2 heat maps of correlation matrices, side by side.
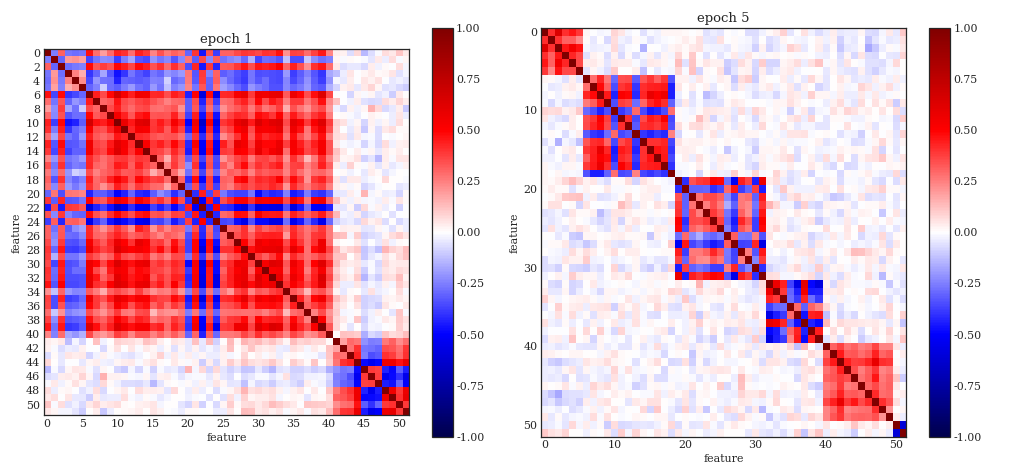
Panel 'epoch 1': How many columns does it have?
52
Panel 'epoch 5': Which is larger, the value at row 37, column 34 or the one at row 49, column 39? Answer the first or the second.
the first
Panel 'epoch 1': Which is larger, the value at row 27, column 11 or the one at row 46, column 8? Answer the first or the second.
the first
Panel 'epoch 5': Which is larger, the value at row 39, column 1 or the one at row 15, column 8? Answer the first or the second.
the second
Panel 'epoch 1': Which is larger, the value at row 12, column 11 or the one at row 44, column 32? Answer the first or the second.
the first
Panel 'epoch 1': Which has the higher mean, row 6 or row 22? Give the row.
6
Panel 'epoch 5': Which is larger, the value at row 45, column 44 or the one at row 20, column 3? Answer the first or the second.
the first
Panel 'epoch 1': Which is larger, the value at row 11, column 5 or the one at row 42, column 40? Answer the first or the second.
the second
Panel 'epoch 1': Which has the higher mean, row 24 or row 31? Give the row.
31
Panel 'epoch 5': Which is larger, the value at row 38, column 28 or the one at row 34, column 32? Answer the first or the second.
the second
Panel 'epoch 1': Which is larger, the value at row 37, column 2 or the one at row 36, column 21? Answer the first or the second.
the second
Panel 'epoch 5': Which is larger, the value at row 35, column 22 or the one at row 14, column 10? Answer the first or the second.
the first
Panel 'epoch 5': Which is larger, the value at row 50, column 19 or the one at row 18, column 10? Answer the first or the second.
the second
